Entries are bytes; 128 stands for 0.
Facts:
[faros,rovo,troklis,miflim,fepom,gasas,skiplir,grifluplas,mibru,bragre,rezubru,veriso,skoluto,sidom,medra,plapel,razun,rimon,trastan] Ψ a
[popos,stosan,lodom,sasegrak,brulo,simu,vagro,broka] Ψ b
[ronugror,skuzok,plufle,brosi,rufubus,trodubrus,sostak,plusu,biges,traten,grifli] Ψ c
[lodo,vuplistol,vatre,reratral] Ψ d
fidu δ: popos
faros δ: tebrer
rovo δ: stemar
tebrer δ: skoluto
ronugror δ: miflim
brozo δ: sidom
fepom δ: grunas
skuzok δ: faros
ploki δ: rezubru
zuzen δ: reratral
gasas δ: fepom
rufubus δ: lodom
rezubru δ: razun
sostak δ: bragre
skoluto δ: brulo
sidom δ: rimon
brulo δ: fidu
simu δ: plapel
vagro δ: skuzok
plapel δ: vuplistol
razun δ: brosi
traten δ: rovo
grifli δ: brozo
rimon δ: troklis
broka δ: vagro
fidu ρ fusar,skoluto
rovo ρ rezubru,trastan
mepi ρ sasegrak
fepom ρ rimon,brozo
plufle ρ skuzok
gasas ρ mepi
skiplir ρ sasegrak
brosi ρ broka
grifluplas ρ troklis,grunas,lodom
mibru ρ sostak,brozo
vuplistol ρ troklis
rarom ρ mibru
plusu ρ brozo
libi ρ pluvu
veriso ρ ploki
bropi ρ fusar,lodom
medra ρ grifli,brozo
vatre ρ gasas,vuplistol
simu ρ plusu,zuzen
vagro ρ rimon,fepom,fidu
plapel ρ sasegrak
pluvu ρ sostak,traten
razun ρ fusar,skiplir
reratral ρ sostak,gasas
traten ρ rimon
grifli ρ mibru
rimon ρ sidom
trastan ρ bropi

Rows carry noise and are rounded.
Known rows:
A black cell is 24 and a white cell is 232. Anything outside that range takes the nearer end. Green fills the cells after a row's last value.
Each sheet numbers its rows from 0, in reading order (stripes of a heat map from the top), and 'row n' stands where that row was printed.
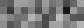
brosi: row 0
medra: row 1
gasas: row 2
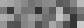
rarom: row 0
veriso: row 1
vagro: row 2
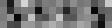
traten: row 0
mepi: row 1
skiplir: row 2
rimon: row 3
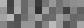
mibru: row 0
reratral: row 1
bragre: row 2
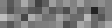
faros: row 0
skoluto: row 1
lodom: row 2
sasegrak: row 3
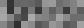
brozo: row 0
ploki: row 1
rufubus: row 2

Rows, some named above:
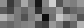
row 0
tebrer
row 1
traten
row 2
skuzok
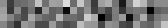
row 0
brozo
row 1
troklis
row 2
vuplistol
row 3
fepom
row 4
traten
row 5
plapel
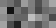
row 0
sidom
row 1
faros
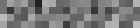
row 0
grunas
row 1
rezubru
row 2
stemar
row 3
simu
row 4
bropi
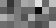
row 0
tebrer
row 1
vuplistol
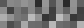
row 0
broka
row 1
plusu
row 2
plusu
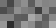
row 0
rovo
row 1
popos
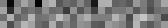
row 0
pluvu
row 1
razun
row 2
brulo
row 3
rezubru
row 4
fidu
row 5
faros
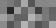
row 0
vatre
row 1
broka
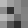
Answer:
grifli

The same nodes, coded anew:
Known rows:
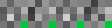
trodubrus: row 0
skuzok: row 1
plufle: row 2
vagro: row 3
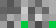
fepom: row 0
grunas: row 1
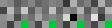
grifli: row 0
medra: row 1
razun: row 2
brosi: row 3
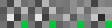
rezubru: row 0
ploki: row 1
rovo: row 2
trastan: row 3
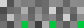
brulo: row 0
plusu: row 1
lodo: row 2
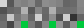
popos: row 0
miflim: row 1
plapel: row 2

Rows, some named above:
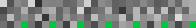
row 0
brulo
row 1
fidu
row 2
plusu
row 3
brulo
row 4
traten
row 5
mibru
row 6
grunas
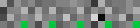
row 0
faros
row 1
rarom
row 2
stemar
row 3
razun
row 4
rovo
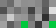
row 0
gasas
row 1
brozo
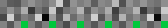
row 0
simu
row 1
sidom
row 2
skoluto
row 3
grifluplas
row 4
tebrer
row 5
sidom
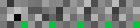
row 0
bropi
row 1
mepi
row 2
broka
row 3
tebrer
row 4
tebrer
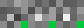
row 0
sasegrak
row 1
pluvu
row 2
vuplistol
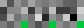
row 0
faros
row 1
troklis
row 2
rimon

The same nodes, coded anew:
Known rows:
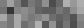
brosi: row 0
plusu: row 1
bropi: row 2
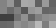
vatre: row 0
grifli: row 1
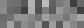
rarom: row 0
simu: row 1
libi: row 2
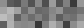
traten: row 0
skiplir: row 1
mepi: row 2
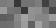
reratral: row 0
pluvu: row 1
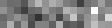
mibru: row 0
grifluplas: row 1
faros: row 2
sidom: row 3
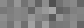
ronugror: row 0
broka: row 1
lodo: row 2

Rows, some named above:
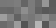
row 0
popos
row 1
plusu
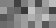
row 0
reratral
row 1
fepom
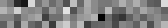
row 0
vagro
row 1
brulo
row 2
brozo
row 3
fidu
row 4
grifluplas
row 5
gasas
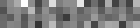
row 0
grunas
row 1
plapel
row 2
vuplistol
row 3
sasegrak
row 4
sasegrak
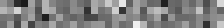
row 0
vagro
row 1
rovo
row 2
stemar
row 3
troklis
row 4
razun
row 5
skuzok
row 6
stemar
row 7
plapel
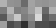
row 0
tebrer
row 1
skoluto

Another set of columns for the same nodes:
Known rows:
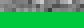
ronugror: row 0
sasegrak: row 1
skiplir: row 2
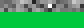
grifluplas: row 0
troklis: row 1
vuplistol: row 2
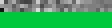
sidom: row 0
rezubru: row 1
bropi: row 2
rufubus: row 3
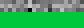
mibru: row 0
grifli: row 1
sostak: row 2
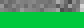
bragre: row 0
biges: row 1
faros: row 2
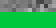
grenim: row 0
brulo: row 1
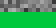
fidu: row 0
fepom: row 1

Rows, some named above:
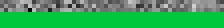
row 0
grifluplas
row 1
brozo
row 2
razun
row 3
plusu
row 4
vuplistol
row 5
skoluto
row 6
faros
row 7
traten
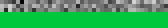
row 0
broka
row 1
vagro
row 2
simu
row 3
plusu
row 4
rovo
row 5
plapel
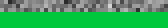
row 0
popos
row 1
reratral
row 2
popos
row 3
tebrer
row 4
fidu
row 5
gasas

